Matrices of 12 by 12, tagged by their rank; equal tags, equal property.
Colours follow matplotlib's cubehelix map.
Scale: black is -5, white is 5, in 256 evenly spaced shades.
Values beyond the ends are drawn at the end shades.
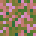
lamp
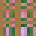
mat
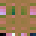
mat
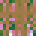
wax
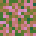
lamp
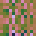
wax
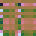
mat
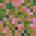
lamp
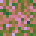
lamp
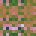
wax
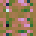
wax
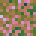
lamp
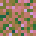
lamp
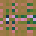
wax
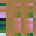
mat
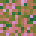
lamp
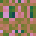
wax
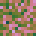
lamp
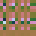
mat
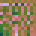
wax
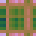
mat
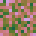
lamp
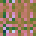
wax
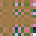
mat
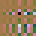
mat
